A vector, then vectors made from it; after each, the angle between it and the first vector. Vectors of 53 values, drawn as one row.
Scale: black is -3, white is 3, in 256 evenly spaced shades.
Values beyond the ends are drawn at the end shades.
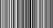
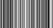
partly opposed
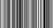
orthogonal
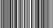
nearly opposite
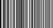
orthogonal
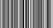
orthogonal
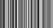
partly opposed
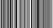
nearly opposite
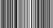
nearly opposite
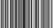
partly opposed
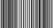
partly opposed
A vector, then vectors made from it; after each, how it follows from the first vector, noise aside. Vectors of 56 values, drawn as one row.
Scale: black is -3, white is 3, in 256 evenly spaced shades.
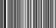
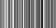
wrapped around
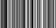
sign-scrambled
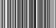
wrapped around
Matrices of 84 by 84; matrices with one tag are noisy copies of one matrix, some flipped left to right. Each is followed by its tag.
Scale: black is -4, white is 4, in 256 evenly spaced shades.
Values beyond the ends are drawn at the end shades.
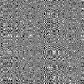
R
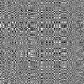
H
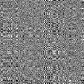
R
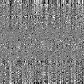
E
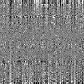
E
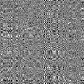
R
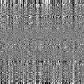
E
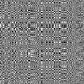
H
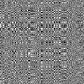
H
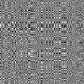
H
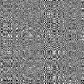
R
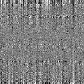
E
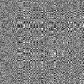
H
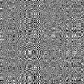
R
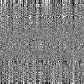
E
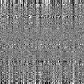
E
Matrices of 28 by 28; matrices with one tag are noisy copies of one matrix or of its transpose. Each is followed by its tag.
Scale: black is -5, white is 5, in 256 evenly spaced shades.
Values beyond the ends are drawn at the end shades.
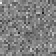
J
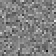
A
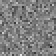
A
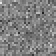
J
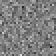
A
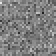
J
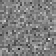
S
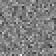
A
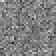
J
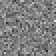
A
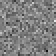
A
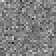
J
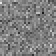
J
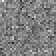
J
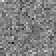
J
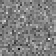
S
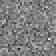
S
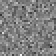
A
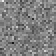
J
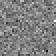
A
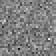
S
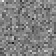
J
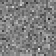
S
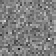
S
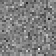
S
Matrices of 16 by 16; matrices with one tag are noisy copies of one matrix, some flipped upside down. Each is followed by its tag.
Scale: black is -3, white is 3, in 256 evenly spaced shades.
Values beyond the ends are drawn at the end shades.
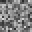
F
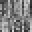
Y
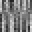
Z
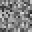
F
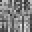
Y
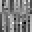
Z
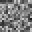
F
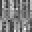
Z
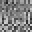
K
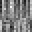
Z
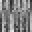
Z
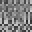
K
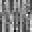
Z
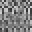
K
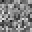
F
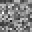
F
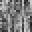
Y
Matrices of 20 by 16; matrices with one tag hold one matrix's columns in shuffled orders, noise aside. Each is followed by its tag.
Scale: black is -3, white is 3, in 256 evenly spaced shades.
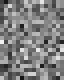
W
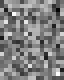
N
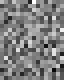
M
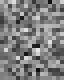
M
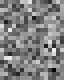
M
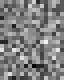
W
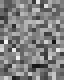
W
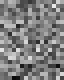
W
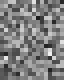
M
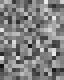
M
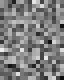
W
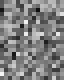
N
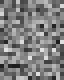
W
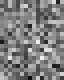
W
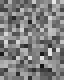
M
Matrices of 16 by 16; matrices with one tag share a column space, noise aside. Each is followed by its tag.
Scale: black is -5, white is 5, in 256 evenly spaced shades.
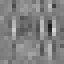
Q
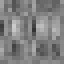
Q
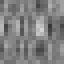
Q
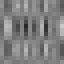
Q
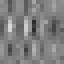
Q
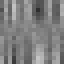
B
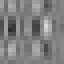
Q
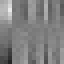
B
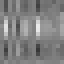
Q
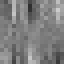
B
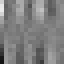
B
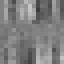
B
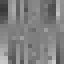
B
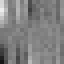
B
